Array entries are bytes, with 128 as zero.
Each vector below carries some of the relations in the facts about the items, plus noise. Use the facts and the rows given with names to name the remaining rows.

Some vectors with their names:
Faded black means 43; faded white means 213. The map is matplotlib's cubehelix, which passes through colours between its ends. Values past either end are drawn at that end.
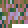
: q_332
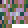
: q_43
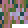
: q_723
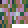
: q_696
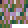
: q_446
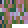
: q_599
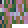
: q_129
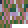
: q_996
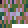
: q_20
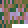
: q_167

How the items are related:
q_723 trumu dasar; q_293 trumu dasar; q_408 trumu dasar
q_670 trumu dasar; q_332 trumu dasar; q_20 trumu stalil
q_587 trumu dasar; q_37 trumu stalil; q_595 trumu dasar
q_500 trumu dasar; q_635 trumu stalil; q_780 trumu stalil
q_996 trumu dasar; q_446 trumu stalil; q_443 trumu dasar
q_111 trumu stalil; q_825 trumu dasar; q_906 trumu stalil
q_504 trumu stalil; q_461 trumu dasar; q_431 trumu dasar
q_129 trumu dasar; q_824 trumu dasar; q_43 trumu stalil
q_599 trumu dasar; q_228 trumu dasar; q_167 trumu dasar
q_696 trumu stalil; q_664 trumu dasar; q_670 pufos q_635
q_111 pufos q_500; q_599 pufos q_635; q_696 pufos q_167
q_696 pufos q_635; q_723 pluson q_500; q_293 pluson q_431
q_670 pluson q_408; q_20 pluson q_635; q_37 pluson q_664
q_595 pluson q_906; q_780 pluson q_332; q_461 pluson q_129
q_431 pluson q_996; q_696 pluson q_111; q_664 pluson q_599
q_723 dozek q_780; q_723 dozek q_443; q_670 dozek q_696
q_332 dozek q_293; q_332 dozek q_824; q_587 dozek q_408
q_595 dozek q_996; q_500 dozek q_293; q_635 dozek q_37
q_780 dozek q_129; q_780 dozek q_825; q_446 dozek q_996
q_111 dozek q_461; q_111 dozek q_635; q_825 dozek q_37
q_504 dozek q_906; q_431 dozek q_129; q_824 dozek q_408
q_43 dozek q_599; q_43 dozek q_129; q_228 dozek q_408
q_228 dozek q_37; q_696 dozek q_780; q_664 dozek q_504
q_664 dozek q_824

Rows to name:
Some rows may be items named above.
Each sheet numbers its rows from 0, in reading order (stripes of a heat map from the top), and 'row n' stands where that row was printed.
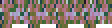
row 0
q_431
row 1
q_824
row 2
q_587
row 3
q_635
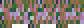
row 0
q_443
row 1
q_500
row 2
q_167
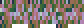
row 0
q_129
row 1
q_461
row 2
q_293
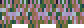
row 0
q_504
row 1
q_825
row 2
q_37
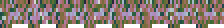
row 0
q_500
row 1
q_111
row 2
q_431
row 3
q_595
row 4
q_825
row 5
q_228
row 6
q_906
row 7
q_824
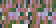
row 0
q_664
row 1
q_431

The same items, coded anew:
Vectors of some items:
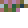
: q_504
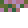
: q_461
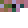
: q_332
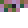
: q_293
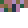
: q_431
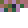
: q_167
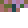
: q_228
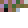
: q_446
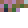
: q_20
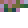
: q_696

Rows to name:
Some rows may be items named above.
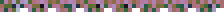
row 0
q_595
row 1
q_293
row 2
q_408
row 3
q_293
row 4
q_824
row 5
q_635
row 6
q_408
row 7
q_167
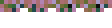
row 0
q_825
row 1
q_111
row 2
q_500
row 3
q_332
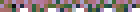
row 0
q_664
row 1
q_37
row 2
q_996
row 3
q_43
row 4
q_443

